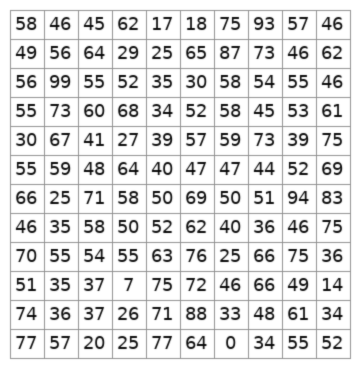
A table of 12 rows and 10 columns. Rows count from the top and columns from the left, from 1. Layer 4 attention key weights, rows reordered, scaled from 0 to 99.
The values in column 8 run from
34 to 93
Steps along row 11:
down up down up up down up up down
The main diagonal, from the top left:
58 56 55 68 39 47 50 36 75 14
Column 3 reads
45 64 55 60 41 48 71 58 54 37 37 20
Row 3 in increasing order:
30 35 46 52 54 55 55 56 58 99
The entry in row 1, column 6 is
18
